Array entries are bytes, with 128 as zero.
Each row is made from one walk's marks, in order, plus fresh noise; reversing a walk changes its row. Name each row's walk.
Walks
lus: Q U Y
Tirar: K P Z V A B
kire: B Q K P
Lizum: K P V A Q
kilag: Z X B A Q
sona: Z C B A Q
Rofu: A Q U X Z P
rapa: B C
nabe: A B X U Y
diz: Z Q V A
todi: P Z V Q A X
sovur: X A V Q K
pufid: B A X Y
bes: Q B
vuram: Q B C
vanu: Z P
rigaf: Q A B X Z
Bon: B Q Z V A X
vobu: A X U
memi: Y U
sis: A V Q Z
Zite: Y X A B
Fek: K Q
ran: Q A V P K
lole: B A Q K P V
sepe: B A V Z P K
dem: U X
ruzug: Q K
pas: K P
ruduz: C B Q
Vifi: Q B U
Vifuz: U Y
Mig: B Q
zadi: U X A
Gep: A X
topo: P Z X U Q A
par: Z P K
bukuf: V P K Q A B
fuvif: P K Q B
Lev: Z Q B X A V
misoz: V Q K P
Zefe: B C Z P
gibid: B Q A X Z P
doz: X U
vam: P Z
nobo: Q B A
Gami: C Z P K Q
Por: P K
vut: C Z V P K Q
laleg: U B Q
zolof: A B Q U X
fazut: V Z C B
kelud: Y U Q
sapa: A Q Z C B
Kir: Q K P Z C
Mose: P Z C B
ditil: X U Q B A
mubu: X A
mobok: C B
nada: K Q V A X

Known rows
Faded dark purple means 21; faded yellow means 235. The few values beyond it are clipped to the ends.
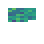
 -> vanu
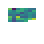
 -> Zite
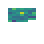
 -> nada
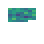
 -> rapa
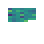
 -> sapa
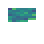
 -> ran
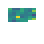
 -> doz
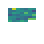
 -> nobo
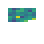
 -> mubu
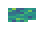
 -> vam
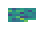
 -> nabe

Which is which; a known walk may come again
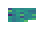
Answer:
sapa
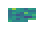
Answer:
Mig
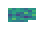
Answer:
rapa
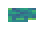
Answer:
kelud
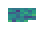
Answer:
bukuf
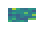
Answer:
vuram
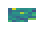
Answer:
ruzug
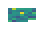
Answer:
Fek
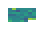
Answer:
lus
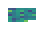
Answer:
sis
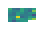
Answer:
doz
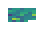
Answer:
Gami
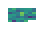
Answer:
Lizum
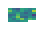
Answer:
zadi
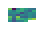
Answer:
Zite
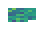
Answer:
vanu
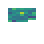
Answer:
nada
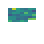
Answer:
nobo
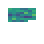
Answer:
Zefe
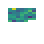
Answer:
fuvif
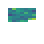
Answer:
rigaf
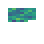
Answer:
Mose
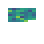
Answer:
vobu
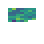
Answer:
topo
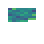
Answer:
ran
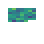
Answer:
Por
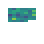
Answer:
mobok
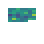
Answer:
ruduz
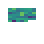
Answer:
Tirar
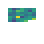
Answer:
mubu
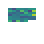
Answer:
fazut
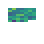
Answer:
par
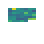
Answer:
bes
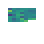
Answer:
Rofu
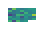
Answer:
diz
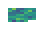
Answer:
vam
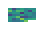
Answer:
nabe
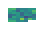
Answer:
laleg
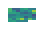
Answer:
Vifuz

